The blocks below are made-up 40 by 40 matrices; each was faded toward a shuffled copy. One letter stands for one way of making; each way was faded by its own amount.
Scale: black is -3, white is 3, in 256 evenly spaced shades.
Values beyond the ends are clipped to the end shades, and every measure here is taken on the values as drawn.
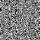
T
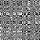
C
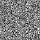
T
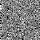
T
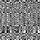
C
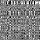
C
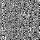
T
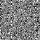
T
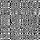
C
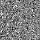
T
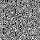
T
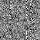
T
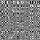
C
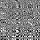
C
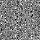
T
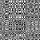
C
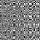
C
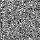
T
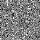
T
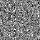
T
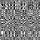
C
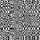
C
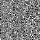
T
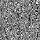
T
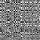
C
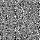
T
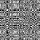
C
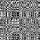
C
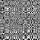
C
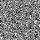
T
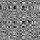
C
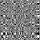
C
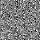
T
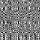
C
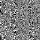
T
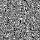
T
